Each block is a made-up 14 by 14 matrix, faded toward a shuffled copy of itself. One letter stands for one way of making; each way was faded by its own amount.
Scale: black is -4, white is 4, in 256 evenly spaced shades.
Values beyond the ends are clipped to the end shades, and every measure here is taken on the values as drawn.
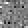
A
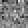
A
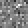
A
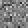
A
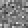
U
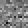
A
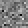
U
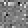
A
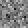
U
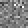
U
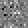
A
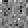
A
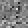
A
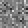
A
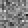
U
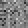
A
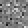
A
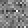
A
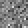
U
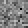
U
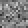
U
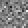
A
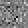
A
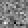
U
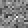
U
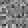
A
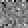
A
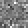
U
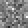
U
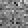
A
